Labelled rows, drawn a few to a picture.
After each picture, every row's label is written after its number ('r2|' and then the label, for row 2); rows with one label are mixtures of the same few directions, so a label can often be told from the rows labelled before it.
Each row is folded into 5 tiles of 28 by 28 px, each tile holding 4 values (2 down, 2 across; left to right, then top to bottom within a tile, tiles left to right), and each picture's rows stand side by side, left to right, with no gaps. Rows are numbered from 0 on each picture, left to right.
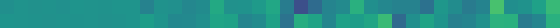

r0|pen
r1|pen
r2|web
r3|pen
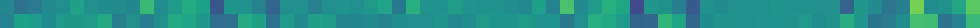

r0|web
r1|pen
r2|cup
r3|cup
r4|pen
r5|web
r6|pen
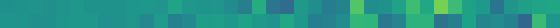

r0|pen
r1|cup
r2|pen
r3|web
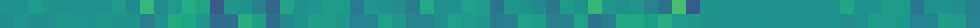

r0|cup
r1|pen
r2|pen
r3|pen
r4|cup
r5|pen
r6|pen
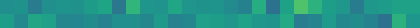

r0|cup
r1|cup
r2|web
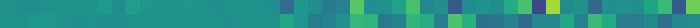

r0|cup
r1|pen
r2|pen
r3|cup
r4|cup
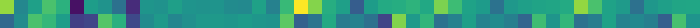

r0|pen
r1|cup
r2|web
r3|web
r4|web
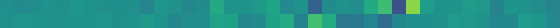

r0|web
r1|pen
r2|cup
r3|pen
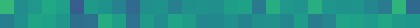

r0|pen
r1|cup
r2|cup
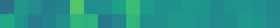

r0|pen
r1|pen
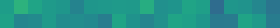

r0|web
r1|pen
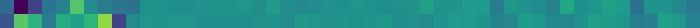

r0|web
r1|cup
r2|web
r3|pen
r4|pen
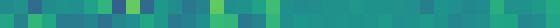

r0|cup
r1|pen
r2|web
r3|pen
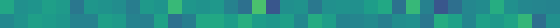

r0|pen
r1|cup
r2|cup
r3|web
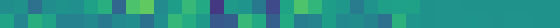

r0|cup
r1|pen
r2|web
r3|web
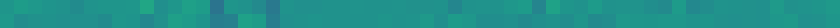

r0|web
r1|pen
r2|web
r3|cup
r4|cup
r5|pen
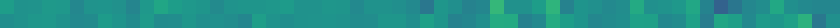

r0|pen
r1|web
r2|pen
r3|pen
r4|pen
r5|web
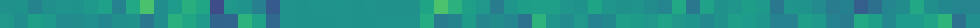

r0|cup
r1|pen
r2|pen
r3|web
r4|cup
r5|pen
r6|web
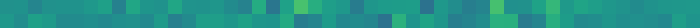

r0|cup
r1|cup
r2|web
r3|pen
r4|web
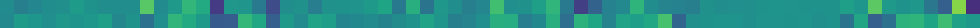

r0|web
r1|pen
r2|cup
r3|pen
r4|web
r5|web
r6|cup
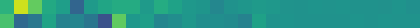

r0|web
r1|web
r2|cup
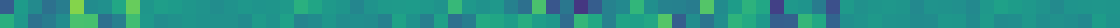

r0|pen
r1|web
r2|web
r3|cup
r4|web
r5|pen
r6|pen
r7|web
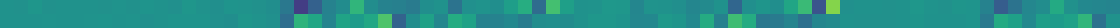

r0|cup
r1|pen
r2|web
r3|cup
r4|pen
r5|cup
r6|pen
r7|web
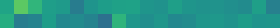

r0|web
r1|cup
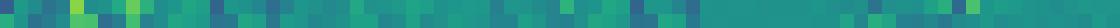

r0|pen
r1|pen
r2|pen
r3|pen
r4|pen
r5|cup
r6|cup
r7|web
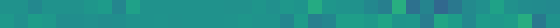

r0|cup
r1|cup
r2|cup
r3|web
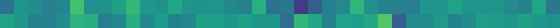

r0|pen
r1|cup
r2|web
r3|cup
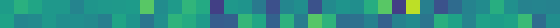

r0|web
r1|pen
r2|cup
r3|web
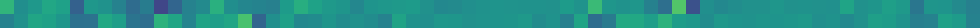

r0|pen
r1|web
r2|web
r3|web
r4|cup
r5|web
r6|pen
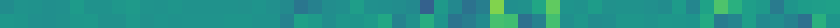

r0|pen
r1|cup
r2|web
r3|pen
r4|cup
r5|web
